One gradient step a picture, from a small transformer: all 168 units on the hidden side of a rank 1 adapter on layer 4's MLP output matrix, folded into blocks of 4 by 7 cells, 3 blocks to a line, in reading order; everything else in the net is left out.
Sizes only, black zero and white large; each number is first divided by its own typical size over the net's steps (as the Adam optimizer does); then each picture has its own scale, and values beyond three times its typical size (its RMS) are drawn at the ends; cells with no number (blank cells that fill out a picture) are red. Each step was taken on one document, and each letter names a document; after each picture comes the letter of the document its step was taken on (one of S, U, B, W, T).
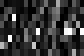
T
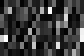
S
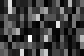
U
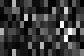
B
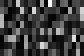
S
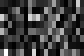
U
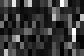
T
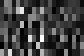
U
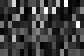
T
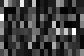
T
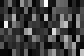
B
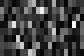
U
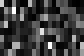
B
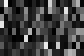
S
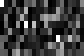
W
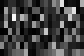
W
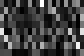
S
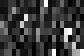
B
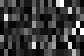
T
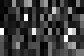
B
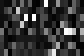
B
